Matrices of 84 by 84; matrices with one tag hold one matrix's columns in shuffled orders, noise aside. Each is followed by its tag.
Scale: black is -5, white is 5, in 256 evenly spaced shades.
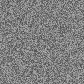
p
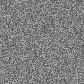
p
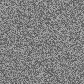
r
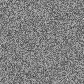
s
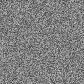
p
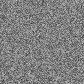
r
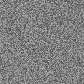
p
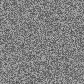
s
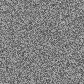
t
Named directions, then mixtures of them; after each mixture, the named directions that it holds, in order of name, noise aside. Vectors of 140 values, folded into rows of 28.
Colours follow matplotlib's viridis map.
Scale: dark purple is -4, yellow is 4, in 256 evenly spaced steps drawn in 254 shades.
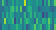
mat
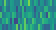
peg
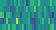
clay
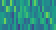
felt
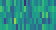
mat, peg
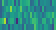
clay, felt, mat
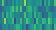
mat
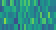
felt, mat, peg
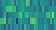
clay, felt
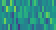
felt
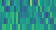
felt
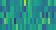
clay, mat, peg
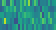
felt, mat, peg
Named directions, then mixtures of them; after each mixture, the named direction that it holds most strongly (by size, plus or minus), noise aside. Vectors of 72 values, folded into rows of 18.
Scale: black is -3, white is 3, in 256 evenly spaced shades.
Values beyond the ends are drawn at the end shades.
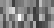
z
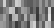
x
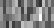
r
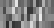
r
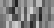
r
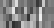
r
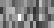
z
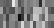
z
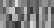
x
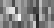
z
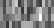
r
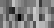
z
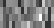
r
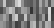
x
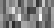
r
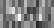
z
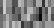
r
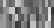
x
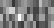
z
